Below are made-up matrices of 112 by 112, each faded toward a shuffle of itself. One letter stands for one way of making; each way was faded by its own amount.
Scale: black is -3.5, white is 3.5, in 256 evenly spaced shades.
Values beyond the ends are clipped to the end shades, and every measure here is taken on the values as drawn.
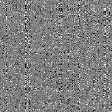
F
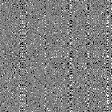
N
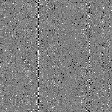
F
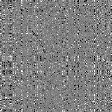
N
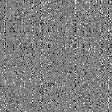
F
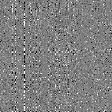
F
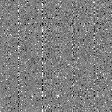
F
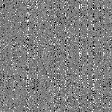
F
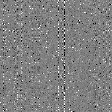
F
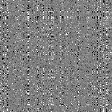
N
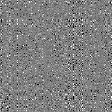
N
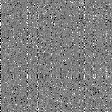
F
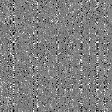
F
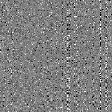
F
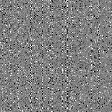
F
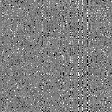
F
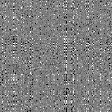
N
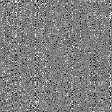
F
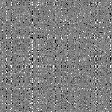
N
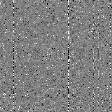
F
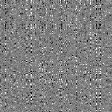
N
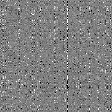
N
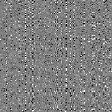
N
